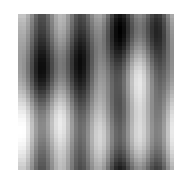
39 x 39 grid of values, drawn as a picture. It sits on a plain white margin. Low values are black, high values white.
No lone cell stands out from its neighbours. Stripes running up and down repeat 4 times from left to right. On average the colour sits 50% of the way up the scale. The ninth with the lowest average is the top middle. The ninth with the highest average is the bottom left.
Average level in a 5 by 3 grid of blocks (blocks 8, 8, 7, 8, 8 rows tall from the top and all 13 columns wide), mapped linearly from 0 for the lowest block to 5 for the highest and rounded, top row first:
2 0 0
1 0 2
2 1 4
5 3 4
4 2 3
